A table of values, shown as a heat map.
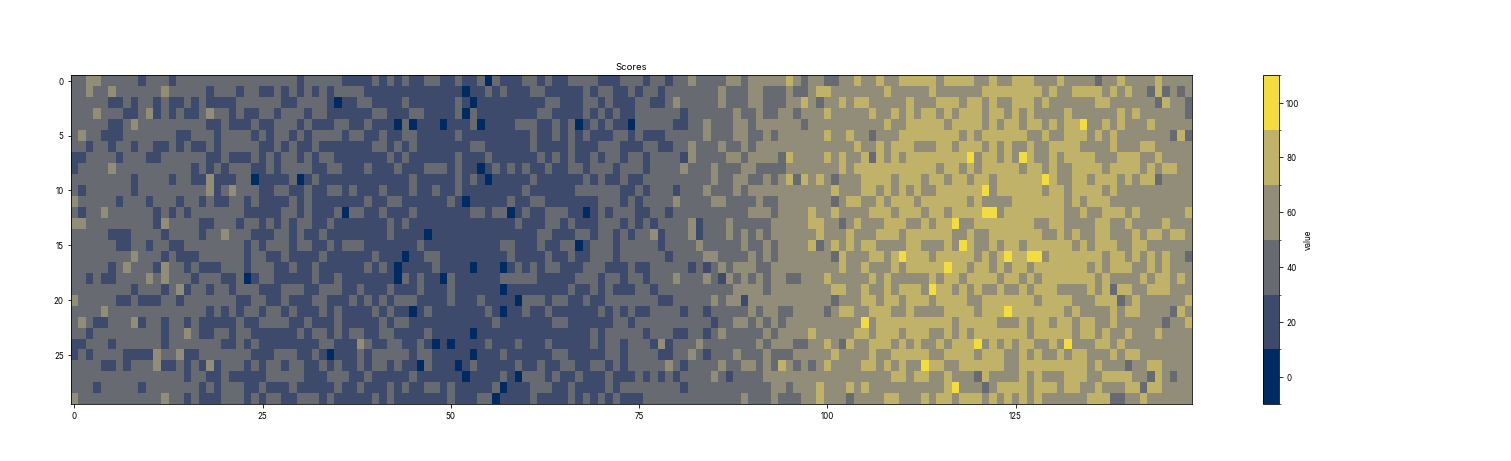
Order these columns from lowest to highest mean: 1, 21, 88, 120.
21, 1, 88, 120
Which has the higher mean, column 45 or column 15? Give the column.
15
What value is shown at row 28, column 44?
40
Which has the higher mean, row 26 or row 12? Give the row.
12
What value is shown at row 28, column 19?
20
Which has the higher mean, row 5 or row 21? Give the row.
5
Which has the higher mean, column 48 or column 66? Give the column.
66
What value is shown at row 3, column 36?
20
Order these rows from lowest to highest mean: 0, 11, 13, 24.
24, 11, 13, 0
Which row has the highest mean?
8
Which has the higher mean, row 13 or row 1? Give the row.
13
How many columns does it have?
149
